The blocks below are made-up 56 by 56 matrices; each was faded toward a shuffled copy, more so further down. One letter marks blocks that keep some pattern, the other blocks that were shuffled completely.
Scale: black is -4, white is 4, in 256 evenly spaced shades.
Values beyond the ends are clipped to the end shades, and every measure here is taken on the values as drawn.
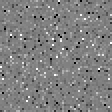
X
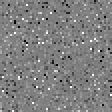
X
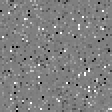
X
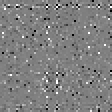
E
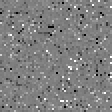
X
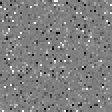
X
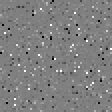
X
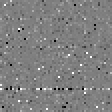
E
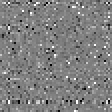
E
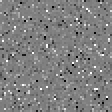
X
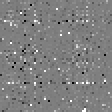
E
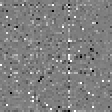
E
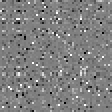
E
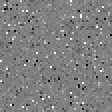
X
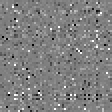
E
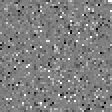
X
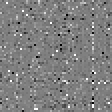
E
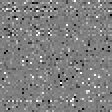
E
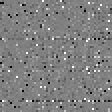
E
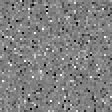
X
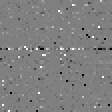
E
